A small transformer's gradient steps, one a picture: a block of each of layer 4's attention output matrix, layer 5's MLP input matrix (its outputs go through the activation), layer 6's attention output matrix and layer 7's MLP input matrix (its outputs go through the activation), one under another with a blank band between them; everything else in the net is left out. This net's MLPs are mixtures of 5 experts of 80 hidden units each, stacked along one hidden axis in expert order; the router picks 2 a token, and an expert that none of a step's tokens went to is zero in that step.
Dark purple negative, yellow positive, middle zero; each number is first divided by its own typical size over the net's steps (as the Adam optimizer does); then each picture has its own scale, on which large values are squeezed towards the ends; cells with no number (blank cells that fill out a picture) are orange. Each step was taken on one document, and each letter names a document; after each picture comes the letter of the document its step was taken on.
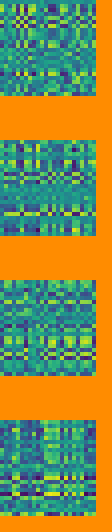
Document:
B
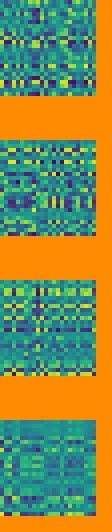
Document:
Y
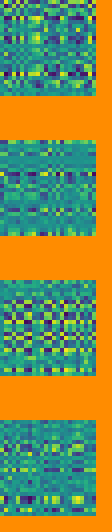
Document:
Y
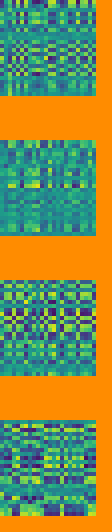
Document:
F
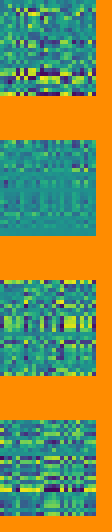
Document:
B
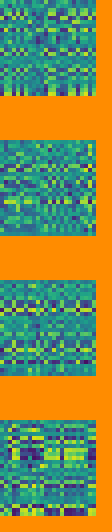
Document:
F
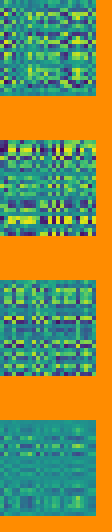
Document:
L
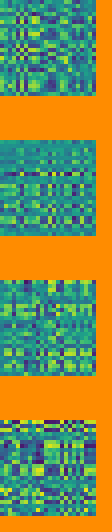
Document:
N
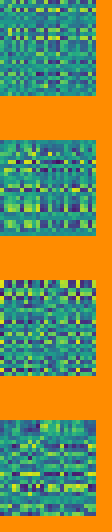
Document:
F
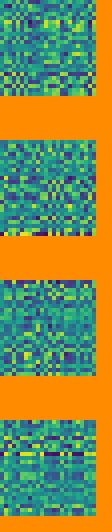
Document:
L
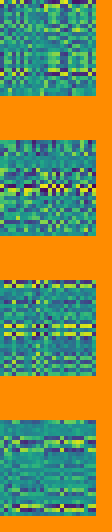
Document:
L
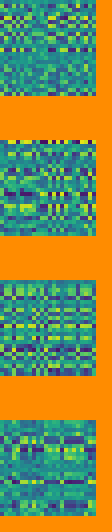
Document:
F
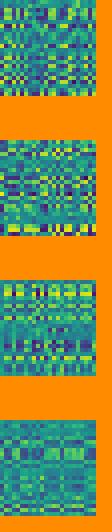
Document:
Y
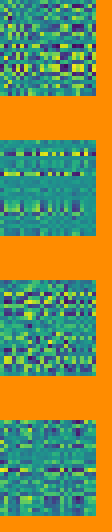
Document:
N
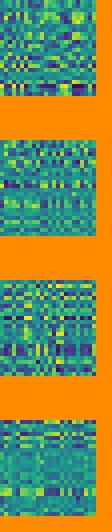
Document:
Y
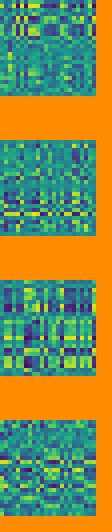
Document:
N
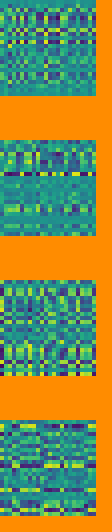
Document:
F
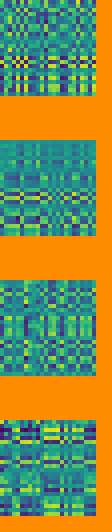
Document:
B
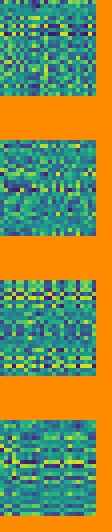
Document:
L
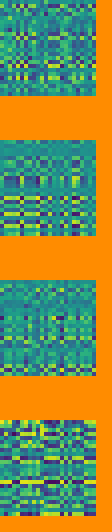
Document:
B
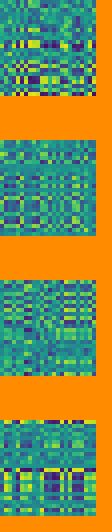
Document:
N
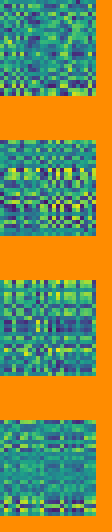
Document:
Y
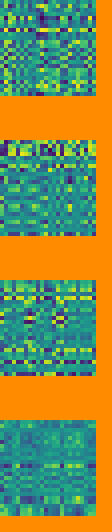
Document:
Y
